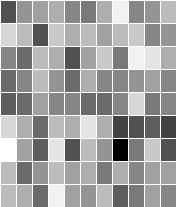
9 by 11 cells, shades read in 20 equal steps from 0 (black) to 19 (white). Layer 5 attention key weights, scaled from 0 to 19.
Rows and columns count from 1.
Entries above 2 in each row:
11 11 11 11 11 11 10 11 11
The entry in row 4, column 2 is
10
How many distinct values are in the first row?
8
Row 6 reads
16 13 8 14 13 17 13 5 6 7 5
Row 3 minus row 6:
-6 -5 6 -1 -7 -5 2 4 12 10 8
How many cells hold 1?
0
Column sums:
110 97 92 125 90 111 105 86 104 105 91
